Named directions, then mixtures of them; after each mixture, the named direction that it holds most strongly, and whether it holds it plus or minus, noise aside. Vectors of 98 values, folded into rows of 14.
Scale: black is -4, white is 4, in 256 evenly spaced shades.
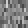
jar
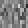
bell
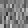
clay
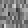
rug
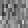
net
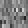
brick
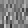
clay, minus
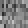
net, plus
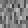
bell, minus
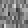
rug, plus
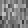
net, minus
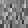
clay, minus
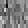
jar, minus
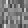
jar, plus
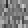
jar, minus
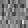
net, plus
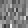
brick, minus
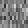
rug, plus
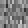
jar, minus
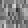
rug, plus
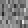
net, plus
